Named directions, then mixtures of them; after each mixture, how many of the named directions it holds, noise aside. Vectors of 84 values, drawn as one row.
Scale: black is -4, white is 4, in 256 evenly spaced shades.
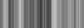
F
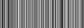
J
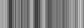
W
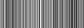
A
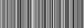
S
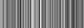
two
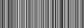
one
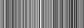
one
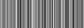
one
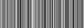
one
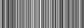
three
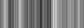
one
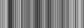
three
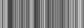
two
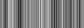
three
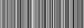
one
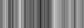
one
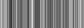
two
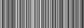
three
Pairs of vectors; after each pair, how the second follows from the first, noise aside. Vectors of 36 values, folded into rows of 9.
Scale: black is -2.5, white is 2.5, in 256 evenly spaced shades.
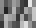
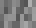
shrunk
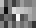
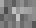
shrunk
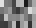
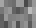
shrunk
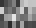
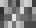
sign-scrambled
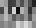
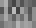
shrunk
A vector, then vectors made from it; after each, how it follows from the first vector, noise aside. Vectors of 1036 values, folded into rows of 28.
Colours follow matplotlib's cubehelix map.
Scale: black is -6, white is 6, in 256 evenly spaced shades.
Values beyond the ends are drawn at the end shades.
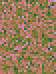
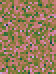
reversed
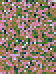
scaled up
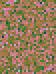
wrapped around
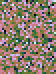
scaled up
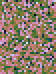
scaled up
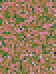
wrapped around
